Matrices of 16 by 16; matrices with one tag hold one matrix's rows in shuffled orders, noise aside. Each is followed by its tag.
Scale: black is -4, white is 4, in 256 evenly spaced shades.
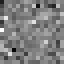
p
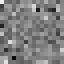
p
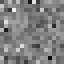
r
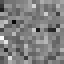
p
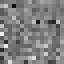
p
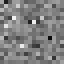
r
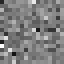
p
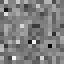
r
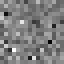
r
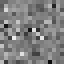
r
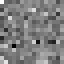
p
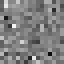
r
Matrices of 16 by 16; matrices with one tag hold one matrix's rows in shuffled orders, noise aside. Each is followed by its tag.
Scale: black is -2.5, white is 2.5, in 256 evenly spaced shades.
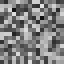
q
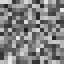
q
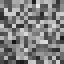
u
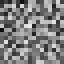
u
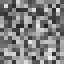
u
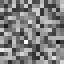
q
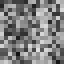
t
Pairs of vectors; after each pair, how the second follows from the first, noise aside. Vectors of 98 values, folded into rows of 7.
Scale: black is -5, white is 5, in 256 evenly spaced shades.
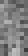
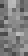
reversed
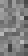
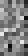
scaled up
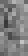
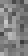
negated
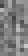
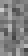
reversed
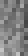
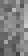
negated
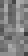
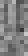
negated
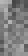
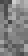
negated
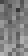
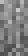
negated
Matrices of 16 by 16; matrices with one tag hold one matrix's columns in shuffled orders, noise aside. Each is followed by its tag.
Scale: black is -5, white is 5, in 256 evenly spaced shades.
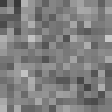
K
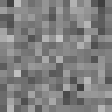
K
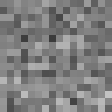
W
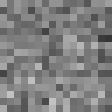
W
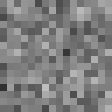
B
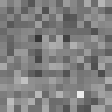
W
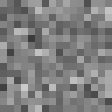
B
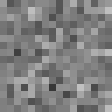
B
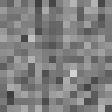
K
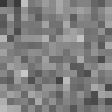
K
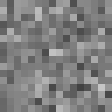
B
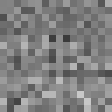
W
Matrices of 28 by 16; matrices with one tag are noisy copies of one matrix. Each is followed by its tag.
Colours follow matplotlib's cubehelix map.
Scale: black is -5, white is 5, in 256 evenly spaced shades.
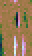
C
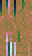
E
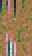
E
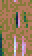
C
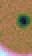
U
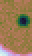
U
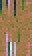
E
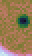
U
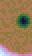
U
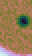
U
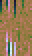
E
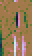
C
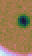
U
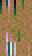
E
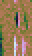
C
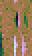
C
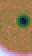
U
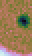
U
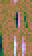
C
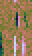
C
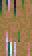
E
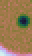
U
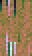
E
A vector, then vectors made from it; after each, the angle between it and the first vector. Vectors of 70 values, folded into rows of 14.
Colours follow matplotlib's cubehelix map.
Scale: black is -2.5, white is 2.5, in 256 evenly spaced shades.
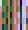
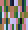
orthogonal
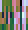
nearly parallel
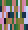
orthogonal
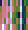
nearly opposite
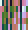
nearly parallel
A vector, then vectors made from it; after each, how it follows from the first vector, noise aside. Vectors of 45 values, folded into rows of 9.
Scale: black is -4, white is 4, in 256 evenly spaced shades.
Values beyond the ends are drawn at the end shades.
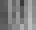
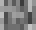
sign-scrambled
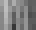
reversed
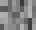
sign-scrambled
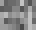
sign-scrambled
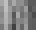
reversed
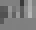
partly zeroed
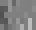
partly zeroed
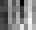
scaled up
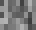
sign-scrambled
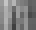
reversed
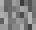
sign-scrambled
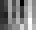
scaled up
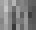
reversed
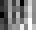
scaled up
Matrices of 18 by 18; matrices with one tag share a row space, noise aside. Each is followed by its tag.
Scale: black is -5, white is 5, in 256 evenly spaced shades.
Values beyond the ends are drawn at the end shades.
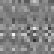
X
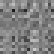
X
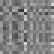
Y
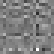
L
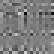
Y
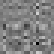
L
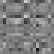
L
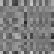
Y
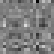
L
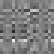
X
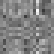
L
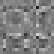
L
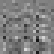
L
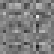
L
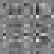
L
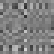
Y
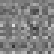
X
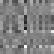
Y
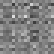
X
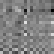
Y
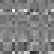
X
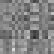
X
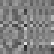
Y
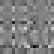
X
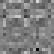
L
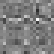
L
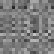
X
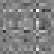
L
